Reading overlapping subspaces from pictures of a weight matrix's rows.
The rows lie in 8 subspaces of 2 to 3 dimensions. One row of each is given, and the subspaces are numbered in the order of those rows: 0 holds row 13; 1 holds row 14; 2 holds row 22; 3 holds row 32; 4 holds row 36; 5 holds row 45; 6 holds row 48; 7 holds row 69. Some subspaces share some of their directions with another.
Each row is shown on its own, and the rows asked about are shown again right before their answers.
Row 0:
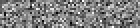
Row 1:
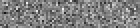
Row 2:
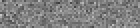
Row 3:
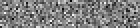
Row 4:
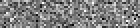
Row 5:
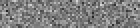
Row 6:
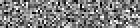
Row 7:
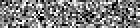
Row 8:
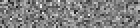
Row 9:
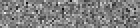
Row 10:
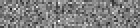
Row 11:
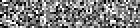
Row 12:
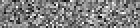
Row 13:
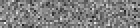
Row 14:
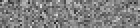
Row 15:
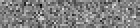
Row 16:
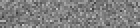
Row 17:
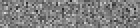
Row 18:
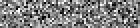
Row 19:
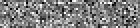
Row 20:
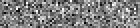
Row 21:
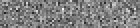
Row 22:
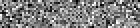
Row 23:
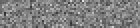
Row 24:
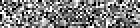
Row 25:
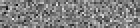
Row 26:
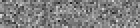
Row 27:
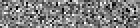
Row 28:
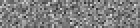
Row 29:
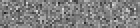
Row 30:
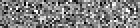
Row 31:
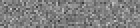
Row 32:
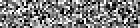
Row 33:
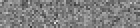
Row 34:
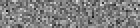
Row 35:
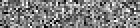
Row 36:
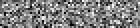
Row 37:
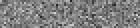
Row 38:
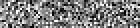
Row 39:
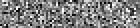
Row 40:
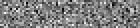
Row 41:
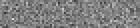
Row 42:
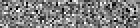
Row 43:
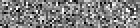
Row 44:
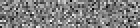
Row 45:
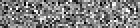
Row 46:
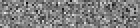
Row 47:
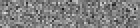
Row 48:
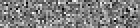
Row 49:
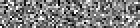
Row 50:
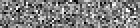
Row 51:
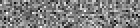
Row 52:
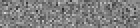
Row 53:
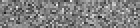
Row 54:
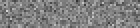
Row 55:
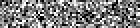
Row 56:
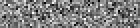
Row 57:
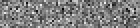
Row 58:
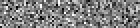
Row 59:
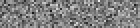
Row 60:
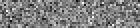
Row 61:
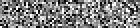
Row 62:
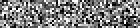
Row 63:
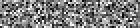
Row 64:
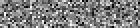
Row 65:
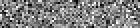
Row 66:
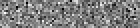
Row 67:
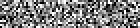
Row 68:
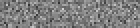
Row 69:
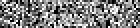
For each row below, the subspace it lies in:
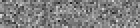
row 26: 7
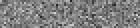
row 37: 6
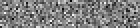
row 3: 0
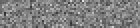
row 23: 4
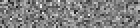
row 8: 1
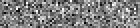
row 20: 3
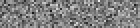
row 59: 3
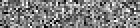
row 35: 1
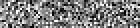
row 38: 0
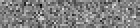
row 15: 1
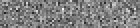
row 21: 4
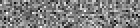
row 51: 6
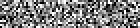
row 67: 0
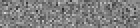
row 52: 5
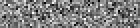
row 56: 3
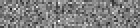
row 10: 7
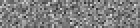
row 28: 3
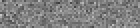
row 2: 7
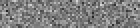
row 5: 2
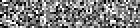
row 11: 7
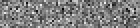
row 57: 4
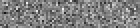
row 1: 5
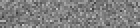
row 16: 0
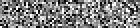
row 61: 0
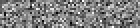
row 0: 4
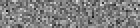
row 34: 2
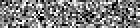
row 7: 1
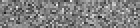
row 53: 6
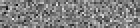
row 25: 3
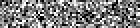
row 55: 1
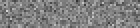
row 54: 2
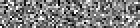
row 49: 1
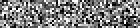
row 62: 4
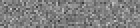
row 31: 7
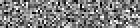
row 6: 6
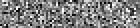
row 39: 5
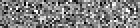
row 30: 5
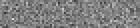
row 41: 3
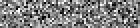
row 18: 3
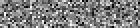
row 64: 4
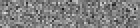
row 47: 2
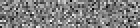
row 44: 0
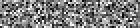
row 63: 4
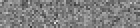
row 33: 1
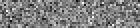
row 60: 2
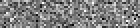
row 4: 6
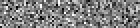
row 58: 1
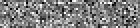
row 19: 6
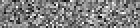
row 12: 6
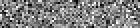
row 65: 2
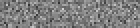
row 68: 0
